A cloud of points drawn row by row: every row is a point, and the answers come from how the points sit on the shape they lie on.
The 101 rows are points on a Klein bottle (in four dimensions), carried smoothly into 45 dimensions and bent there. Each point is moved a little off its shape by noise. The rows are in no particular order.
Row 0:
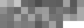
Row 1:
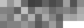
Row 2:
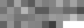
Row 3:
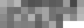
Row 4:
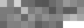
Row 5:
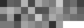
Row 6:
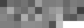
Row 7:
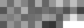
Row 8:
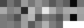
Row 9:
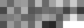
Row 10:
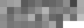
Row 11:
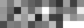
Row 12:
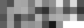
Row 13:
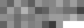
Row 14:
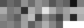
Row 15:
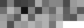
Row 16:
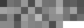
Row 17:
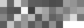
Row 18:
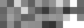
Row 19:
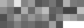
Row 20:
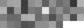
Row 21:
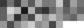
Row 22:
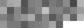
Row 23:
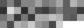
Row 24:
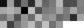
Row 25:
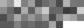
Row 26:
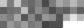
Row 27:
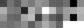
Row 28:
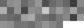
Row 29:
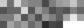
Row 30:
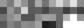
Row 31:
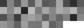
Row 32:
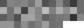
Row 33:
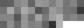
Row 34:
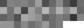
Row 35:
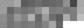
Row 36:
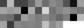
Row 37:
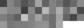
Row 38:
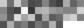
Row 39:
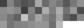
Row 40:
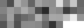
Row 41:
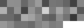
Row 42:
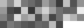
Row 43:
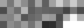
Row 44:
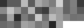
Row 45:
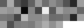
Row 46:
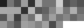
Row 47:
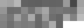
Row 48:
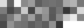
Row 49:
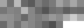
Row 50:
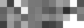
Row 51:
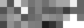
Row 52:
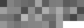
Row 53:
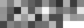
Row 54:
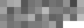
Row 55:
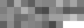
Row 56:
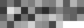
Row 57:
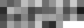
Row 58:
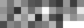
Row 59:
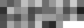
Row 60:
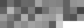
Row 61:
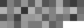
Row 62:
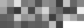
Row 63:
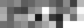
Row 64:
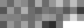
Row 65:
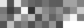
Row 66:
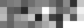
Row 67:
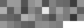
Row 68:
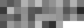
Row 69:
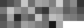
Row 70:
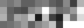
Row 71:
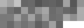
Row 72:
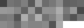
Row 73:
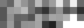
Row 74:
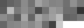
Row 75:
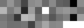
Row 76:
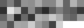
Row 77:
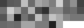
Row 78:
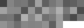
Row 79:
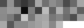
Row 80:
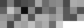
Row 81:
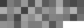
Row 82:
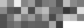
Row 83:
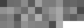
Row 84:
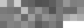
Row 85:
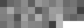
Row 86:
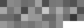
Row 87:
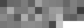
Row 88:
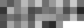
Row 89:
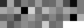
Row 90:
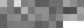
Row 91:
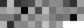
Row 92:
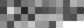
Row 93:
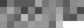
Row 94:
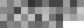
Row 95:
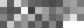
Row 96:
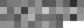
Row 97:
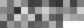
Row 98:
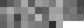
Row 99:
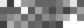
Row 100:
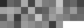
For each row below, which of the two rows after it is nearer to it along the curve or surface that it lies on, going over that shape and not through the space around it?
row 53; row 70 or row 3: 70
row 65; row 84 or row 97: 97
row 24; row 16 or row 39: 16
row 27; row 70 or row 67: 70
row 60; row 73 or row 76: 76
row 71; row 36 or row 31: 31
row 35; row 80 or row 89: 89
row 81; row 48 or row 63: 63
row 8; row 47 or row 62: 47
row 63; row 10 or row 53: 53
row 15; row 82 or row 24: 24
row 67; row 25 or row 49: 25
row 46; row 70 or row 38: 70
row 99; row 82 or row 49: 82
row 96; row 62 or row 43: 62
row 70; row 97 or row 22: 97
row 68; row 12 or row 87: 87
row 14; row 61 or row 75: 61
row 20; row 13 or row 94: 94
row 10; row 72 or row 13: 72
